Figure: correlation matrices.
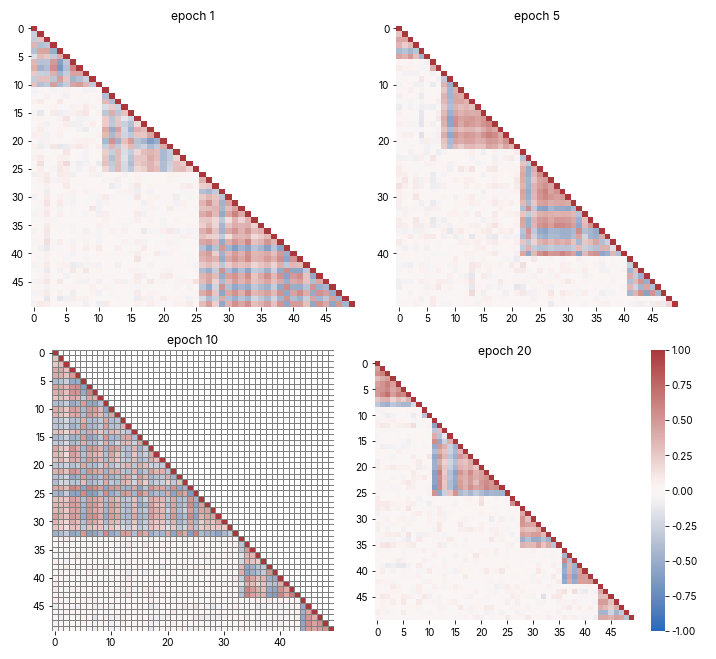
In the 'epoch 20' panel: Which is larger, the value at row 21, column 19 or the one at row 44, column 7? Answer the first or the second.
the first
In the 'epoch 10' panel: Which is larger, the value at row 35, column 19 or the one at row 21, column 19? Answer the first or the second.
the second
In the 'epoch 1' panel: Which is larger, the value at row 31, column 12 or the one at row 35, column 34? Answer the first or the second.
the second
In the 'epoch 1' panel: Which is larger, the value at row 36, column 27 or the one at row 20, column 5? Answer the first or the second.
the first
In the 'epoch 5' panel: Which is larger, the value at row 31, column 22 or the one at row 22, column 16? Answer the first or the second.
the first
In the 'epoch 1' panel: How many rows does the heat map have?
50
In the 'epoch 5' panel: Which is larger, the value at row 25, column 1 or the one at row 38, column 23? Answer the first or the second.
the first
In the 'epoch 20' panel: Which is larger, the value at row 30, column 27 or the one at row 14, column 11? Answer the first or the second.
the second
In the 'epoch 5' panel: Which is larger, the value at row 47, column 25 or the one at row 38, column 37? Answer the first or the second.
the first
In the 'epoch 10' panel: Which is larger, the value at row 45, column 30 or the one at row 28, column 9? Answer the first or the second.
the first
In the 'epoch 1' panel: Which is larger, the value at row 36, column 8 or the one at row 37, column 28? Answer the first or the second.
the second
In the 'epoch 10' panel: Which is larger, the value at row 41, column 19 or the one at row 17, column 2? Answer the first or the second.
the second
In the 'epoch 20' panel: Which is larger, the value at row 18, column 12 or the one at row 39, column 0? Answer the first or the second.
the first
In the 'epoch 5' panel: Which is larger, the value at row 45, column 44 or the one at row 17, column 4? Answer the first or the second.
the second
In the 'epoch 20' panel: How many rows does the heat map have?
50
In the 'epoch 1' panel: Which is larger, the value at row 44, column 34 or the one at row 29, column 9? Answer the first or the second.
the first
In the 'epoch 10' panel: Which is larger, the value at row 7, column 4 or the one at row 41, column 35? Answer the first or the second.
the first
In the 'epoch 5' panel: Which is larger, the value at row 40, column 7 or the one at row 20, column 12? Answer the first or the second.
the second
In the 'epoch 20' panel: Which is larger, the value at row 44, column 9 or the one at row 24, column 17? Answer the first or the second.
the second
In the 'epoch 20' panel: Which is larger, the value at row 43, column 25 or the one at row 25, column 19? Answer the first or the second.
the first
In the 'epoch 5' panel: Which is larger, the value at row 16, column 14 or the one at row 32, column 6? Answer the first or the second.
the first
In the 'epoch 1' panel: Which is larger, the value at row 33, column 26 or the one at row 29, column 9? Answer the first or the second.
the first
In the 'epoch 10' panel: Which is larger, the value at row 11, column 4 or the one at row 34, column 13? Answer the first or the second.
the first
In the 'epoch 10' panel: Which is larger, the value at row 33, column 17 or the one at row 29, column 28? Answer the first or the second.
the second
